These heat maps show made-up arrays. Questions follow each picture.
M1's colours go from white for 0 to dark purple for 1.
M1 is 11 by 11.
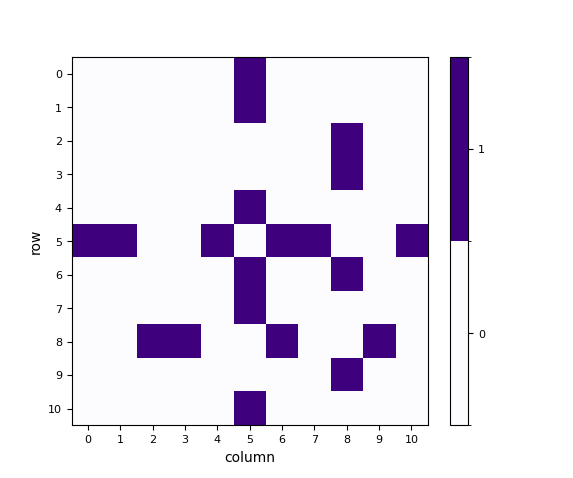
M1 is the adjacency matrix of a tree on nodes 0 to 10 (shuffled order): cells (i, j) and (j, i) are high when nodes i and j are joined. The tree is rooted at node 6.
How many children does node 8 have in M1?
3
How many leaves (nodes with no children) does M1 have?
8
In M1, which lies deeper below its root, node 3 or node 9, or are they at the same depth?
the same depth
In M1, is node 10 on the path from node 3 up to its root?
no
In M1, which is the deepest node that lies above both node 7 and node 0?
5
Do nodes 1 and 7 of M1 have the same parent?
yes
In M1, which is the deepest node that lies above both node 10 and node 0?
5
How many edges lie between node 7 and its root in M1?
2
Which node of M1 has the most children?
5
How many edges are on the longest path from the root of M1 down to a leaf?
2
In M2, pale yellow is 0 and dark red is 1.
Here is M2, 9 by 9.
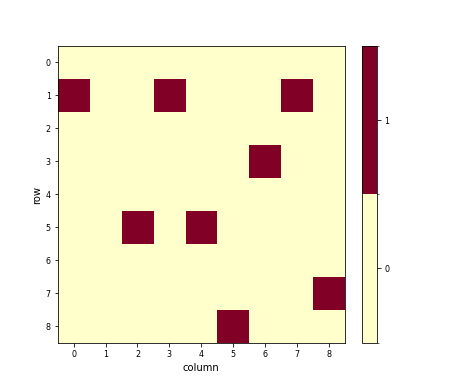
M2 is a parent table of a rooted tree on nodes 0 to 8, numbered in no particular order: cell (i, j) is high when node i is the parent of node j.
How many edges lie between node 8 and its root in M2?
2
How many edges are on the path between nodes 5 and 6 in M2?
5
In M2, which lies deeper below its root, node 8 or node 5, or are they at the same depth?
node 5
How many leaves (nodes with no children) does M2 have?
4
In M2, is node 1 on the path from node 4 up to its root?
yes
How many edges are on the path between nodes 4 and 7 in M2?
3
